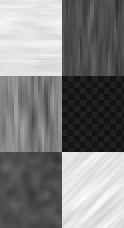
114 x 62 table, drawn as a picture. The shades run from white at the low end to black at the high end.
It is made of 3 by 2 panels. Panel 1,1: very low, streaked across, faint in contrast. Panel 1,2: high, streaked downward, faint in contrast. Panel 2,1: middling, streaked downward. Panel 2,2: very high, checkered, faint in contrast. Panel 3,1: high, blotchy, faint in contrast. Panel 3,2: very low, slanting up to the right, faint in contrast.
